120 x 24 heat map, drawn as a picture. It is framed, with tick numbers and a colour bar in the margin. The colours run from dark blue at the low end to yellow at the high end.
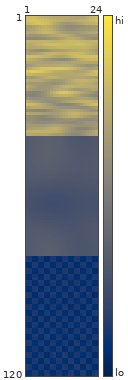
It is made of 3 by 1 panels. Panel 1,1: high, streaked across. Panel 2,1: low, smooth, faint in contrast. Panel 3,1: very low, checkered, faint in contrast.
